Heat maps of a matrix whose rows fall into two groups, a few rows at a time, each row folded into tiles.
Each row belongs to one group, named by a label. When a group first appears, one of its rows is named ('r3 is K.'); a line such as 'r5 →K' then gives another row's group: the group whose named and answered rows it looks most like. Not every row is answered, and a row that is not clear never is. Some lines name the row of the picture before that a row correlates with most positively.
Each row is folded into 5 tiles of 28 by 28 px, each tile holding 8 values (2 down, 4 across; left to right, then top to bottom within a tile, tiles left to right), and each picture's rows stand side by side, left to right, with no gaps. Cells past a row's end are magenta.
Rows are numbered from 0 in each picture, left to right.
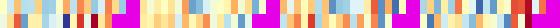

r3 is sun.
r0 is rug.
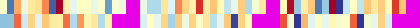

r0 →rug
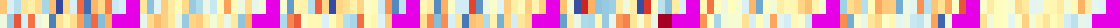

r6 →sun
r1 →rug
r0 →sun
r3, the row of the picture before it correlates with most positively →2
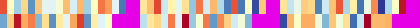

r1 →rug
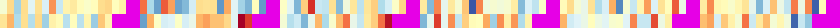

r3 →rug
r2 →sun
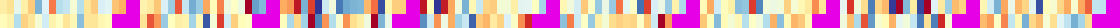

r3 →sun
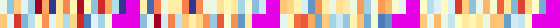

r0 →rug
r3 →rug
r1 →rug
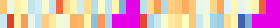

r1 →sun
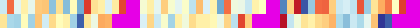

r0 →sun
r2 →sun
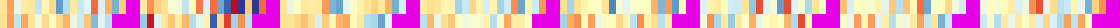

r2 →rug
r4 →rug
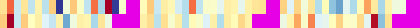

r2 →rug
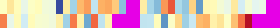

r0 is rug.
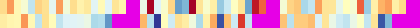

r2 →sun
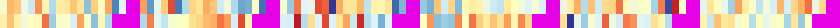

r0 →rug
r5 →sun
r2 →rug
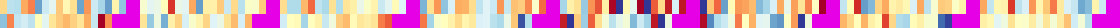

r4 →sun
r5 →sun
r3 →sun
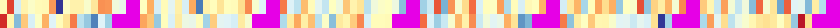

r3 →sun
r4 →sun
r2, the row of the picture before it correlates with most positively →2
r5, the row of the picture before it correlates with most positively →0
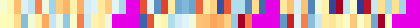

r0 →rug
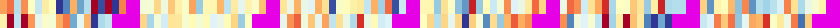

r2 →rug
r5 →rug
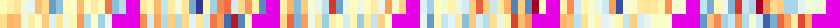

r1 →rug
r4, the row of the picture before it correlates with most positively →3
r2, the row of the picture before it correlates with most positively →3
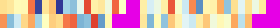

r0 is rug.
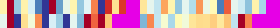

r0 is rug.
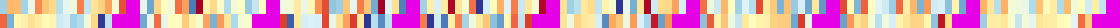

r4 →rug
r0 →sun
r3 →sun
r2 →rug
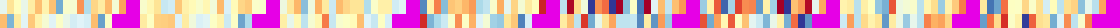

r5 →sun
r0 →sun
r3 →sun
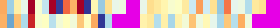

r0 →sun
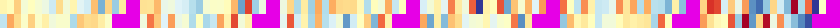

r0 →rug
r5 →rug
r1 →rug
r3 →sun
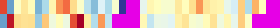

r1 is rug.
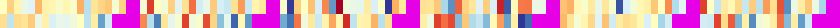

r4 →rug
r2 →rug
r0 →sun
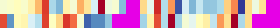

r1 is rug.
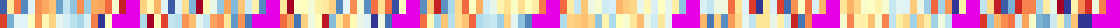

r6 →rug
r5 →sun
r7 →sun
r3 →sun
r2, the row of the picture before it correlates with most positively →0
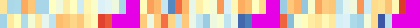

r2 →sun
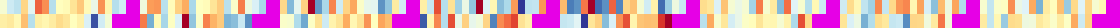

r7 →sun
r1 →rug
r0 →rug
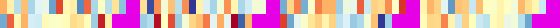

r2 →sun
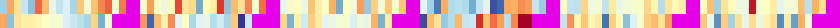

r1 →sun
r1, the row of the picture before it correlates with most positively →2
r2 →sun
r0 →sun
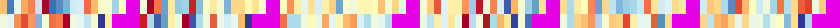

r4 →rug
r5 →sun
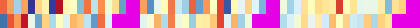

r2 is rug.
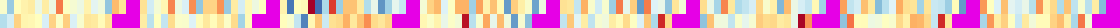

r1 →sun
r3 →rug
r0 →rug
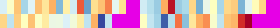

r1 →sun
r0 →sun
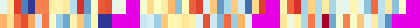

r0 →sun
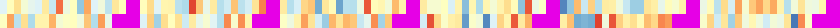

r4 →sun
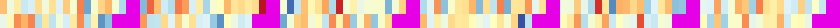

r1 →sun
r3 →sun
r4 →rug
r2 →rug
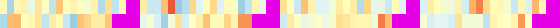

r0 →rug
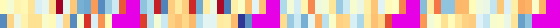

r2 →sun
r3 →sun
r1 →sun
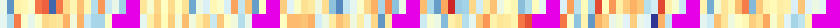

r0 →rug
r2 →rug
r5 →rug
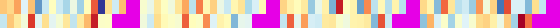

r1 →rug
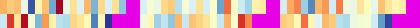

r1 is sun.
